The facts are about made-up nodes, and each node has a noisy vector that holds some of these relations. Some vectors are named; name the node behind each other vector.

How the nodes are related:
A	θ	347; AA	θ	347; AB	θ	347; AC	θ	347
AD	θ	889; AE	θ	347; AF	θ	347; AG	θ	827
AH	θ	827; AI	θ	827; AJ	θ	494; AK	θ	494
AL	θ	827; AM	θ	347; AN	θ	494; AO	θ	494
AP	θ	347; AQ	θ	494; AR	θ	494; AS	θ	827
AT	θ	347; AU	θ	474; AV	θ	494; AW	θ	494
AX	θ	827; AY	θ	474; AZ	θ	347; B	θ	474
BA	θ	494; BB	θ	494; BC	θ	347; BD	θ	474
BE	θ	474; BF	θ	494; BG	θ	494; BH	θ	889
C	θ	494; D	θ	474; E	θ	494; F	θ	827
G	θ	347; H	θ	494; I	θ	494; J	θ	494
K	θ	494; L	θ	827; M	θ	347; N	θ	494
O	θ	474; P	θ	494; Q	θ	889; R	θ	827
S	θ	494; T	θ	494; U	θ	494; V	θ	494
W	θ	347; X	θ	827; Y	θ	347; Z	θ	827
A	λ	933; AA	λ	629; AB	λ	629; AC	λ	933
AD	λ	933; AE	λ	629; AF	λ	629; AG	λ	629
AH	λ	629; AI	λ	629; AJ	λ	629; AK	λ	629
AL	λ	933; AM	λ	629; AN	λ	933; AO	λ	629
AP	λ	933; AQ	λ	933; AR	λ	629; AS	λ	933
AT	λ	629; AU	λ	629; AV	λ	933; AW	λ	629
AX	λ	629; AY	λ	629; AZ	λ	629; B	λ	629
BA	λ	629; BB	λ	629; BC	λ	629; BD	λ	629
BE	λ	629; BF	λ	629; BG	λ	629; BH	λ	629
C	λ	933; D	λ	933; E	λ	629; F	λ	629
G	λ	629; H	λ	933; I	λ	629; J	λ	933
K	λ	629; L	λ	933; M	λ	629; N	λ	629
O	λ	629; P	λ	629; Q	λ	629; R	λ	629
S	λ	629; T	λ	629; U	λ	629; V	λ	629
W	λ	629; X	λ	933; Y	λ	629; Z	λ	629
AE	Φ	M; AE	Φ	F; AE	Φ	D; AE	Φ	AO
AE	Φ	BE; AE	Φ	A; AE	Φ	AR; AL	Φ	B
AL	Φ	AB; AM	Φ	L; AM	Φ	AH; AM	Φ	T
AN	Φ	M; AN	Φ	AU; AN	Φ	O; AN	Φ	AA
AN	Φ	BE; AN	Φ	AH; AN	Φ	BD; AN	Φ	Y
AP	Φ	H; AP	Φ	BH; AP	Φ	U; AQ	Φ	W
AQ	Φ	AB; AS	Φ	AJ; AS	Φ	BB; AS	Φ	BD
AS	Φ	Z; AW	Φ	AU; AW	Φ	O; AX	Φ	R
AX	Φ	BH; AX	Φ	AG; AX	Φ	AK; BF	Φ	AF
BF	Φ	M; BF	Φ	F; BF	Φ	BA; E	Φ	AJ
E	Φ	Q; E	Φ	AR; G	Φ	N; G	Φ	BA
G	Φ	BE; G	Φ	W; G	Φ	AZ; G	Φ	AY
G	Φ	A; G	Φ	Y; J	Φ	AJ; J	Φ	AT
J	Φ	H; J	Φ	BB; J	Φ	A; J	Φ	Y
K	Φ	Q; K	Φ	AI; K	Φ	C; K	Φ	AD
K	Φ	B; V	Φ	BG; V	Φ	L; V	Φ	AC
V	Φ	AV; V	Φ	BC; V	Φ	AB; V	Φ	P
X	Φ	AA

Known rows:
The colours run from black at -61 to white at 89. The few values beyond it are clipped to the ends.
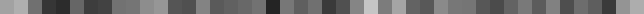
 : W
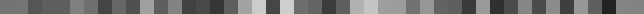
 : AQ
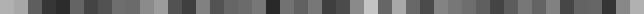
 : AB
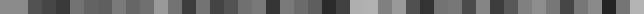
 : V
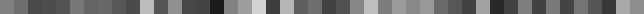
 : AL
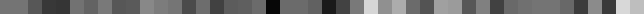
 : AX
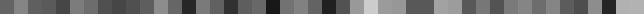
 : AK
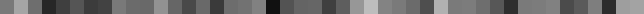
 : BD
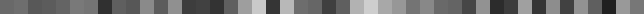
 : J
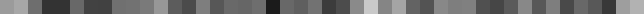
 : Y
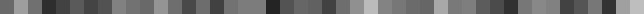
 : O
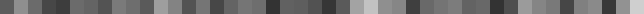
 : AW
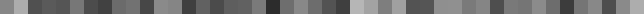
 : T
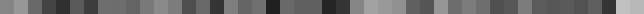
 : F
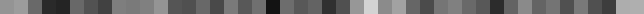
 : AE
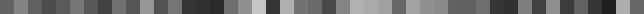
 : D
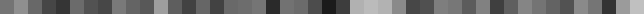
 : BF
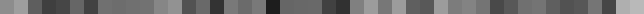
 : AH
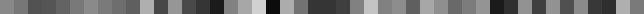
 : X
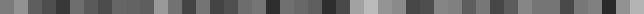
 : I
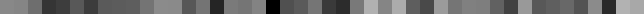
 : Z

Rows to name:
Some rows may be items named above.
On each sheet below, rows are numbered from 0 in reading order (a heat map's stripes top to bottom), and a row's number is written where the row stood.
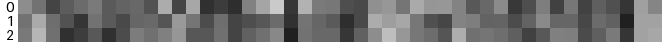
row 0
L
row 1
AO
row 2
AY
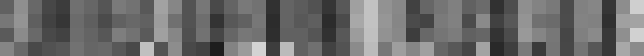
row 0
AW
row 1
E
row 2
AW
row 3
AL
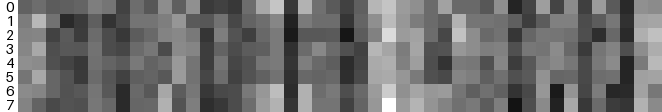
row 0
AN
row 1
AY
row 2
BH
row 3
T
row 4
V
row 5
AR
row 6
A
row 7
AP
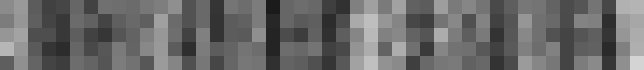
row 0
AH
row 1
E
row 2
Q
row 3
BC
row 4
AW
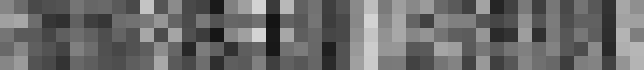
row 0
AL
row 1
AT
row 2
AS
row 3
AK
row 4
K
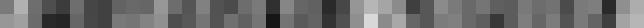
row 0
N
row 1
G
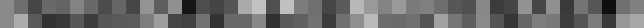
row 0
AV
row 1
B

